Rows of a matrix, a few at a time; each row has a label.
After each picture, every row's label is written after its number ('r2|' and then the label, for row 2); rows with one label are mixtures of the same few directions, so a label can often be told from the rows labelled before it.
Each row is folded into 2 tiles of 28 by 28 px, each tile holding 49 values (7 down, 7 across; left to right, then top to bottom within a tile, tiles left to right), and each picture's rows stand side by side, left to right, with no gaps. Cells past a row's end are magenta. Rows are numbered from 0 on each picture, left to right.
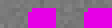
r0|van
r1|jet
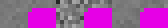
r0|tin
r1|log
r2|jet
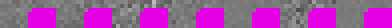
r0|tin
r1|jet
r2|van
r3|log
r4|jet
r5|tin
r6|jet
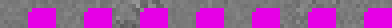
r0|jet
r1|van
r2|jet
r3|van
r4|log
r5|tin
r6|log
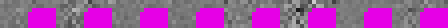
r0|tin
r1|tin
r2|log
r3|log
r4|log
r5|tin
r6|log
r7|tin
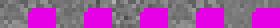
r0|jet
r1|van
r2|log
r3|jet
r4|van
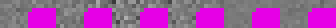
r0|tin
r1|van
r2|log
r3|log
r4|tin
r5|van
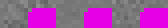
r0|jet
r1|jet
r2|log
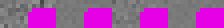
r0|van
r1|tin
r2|log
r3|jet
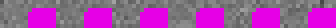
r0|log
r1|log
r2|log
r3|jet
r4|tin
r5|van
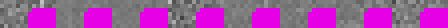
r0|van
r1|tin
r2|van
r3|log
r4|van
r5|tin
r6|jet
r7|log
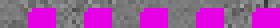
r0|jet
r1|tin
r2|log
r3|tin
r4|van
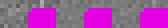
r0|van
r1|log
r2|van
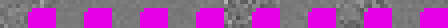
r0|van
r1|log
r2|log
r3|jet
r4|log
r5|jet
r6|jet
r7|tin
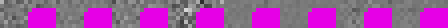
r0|log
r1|log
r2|log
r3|tin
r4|van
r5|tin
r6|tin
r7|tin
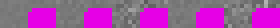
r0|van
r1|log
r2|tin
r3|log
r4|van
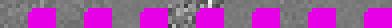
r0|van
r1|jet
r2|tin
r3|van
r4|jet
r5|log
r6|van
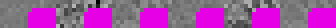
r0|van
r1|van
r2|jet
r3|log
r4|jet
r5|jet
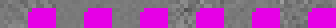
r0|jet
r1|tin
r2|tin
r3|tin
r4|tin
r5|log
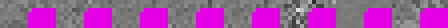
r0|jet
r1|tin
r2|van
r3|van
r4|van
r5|tin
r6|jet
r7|jet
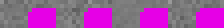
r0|log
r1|tin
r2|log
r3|log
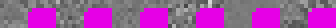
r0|jet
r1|log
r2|tin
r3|van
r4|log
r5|jet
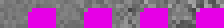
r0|log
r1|jet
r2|tin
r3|jet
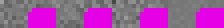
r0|log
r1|jet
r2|log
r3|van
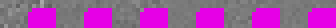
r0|van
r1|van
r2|jet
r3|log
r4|log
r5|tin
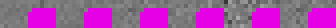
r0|van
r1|jet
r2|tin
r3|van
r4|log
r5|tin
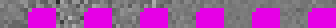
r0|jet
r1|log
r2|van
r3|log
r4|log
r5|tin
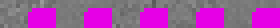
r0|van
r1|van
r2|van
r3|jet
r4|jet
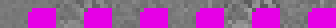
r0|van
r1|jet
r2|jet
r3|van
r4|jet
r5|van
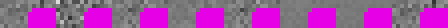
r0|van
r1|log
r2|tin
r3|jet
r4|tin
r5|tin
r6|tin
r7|van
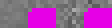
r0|jet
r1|tin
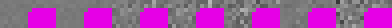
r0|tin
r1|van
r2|van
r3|van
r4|tin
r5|tin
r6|log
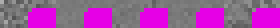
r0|log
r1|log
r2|van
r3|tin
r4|jet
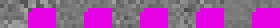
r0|jet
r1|log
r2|log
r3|tin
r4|jet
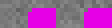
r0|tin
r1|jet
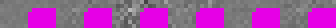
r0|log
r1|tin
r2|tin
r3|van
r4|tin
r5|tin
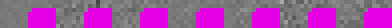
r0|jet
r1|van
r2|tin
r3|tin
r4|tin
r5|log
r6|jet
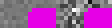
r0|log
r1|tin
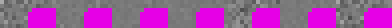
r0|log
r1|van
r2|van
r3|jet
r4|tin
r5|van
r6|log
